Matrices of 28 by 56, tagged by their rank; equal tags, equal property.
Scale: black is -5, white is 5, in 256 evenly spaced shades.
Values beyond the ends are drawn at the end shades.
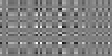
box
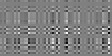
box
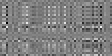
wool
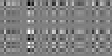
box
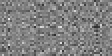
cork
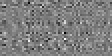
cork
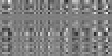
wool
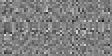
cork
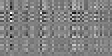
wool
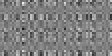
wool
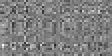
cork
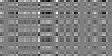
box
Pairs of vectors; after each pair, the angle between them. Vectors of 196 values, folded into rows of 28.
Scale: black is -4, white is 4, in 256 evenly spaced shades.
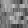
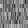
partly opposed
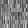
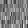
partly aligned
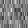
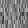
partly aligned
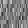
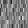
nearly opposite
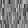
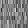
partly opposed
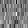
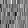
partly opposed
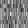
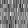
nearly parallel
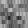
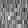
partly opposed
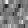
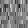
partly aligned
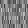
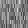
partly opposed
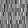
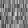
partly opposed
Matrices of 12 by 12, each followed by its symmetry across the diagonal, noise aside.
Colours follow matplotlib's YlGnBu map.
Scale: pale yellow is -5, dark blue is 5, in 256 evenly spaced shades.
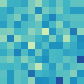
symmetric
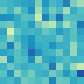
neither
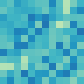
symmetric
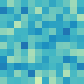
neither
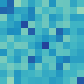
symmetric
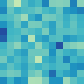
neither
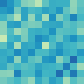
symmetric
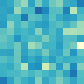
neither
